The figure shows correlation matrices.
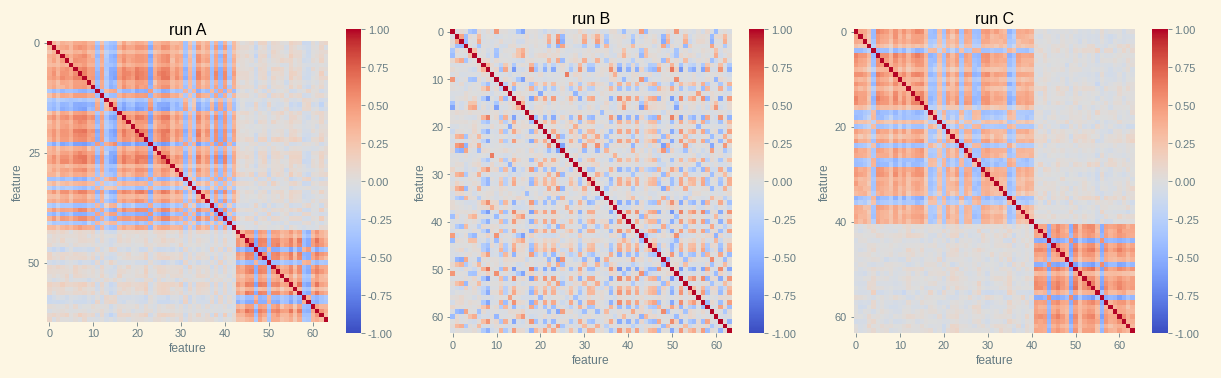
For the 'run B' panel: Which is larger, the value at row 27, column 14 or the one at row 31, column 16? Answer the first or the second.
the first
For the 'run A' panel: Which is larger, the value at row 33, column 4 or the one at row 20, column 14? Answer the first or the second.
the first
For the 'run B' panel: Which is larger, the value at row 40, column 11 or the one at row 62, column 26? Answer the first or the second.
the first
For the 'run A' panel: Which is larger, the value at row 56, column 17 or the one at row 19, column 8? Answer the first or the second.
the second
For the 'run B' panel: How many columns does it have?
64
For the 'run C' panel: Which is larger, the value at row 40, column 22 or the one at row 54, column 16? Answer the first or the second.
the first
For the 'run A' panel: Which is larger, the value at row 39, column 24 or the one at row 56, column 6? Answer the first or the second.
the second
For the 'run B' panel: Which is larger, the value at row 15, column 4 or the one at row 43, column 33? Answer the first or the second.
the first
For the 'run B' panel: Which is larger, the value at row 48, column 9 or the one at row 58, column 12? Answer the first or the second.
the second
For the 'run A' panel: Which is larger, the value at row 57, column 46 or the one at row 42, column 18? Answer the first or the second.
the first
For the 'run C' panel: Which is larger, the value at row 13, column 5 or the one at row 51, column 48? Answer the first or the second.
the first
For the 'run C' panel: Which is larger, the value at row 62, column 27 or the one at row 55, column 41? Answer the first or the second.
the second
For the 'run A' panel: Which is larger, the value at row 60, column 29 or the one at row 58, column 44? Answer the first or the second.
the first
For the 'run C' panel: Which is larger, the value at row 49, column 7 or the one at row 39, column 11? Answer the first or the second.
the second
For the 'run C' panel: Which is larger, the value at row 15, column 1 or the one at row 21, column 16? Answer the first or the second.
the first
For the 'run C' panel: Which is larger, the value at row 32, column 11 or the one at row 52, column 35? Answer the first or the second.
the first
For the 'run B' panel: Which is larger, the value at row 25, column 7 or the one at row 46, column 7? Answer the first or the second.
the first
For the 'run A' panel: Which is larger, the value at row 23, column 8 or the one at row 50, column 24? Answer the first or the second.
the second
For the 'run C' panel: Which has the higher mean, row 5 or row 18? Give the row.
5
